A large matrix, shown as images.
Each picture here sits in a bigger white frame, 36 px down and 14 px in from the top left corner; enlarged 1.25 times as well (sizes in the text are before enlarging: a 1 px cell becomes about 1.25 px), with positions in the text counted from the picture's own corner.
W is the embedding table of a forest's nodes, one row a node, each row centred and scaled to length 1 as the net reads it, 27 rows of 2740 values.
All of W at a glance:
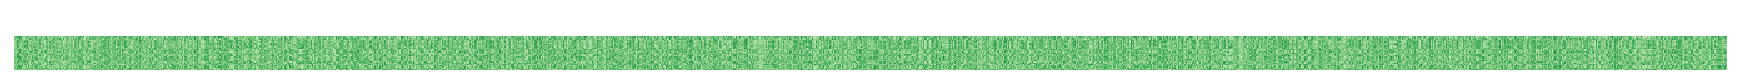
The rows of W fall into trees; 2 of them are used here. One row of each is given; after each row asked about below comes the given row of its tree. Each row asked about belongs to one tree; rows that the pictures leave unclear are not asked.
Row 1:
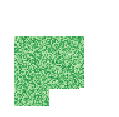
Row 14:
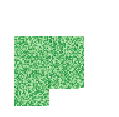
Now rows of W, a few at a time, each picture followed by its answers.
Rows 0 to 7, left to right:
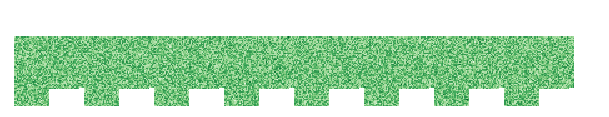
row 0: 1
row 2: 1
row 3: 14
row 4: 14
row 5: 14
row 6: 14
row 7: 14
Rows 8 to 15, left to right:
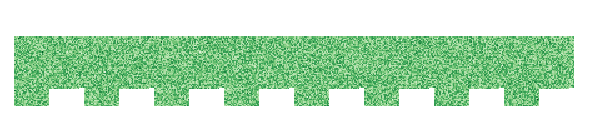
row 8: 14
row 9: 14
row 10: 1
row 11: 1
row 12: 1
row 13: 1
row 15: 14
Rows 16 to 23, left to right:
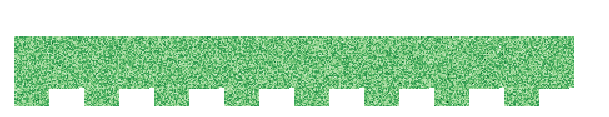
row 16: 1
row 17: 1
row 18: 1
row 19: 1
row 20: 14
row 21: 14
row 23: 1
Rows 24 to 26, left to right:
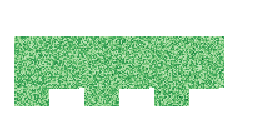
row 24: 1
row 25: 1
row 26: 14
